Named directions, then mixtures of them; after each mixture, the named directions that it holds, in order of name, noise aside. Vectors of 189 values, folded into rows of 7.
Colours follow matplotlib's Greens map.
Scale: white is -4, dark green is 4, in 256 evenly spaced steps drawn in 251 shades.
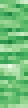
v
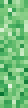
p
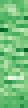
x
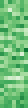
p, x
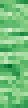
v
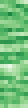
v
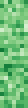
p, v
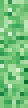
p, v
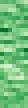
v, x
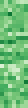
p, v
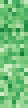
p, v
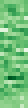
x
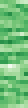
v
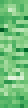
x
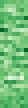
x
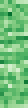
p, v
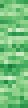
v, x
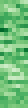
v, x
